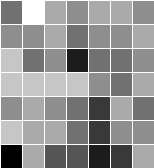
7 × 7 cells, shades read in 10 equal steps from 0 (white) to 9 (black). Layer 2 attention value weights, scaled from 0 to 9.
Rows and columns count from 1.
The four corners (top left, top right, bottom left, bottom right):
5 4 9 3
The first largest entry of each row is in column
1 4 4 6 5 5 1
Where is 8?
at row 3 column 4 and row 7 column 5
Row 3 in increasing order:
2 4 4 5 5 5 8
